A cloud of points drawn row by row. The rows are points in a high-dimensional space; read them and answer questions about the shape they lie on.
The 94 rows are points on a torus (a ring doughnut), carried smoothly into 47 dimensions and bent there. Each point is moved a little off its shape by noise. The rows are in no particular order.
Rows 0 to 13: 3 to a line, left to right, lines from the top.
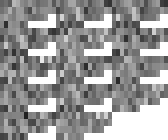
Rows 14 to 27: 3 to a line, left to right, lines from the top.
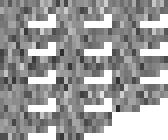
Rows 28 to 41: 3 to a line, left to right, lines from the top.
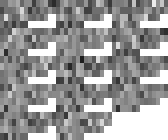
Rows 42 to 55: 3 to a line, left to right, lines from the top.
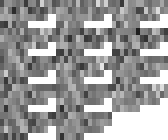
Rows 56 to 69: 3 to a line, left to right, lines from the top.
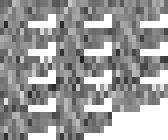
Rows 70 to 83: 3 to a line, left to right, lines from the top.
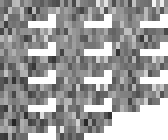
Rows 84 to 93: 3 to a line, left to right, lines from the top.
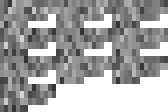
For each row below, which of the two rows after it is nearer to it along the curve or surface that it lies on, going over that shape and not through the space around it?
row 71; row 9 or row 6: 6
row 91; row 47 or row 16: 16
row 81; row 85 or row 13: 85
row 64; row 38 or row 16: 38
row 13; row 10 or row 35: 35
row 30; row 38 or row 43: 38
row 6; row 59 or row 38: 59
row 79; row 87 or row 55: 87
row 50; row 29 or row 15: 15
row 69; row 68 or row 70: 68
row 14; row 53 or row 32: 32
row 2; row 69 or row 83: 83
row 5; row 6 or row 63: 6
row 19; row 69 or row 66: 66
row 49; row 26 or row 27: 26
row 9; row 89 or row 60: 60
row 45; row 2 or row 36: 36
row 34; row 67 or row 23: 23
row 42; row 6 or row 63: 6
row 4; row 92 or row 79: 92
